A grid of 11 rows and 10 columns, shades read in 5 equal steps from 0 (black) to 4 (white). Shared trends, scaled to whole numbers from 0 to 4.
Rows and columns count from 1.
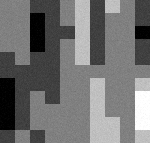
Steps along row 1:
same down same up up down up down down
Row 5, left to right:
1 2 1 1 2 3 1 2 2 1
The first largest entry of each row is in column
6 6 6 6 6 5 7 10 10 10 7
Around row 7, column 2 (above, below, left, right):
1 1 0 1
